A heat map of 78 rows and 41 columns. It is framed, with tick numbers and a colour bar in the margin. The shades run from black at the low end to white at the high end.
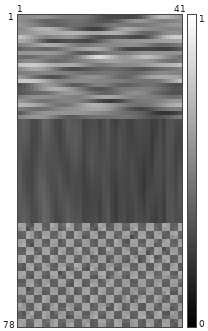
The table splits into 3 rows of 1 panel. Panel 1,1: middling, streaked across, strong in contrast. Panel 2,1: low, streaked downward, faint in contrast. Panel 3,1: middling, checkered, strong in contrast.
